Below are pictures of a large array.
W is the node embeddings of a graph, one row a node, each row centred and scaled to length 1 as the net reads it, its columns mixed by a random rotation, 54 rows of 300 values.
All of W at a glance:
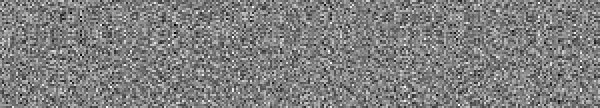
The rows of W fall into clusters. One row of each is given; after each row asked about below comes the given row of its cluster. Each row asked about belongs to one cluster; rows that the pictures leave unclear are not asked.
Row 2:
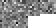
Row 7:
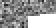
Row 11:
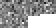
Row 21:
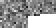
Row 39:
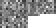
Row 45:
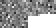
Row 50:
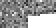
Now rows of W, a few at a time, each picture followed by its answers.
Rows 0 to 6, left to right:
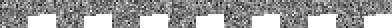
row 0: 39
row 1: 21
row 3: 7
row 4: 45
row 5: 50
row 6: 7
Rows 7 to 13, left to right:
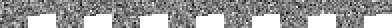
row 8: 21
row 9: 7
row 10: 21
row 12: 45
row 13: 50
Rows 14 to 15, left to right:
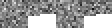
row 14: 2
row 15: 21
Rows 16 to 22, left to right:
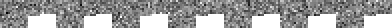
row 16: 45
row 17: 21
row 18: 45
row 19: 50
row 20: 21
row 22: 50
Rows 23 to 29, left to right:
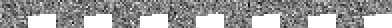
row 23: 7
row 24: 2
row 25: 45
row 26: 45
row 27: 21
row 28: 50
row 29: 7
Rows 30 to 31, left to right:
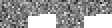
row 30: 45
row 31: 11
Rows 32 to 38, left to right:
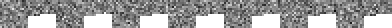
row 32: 21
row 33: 45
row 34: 2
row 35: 50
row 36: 39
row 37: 50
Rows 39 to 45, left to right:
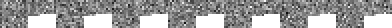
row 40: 7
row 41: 39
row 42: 2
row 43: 50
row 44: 45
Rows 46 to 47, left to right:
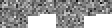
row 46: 39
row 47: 11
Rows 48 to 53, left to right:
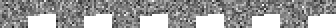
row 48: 7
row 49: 2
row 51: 11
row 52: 21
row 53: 11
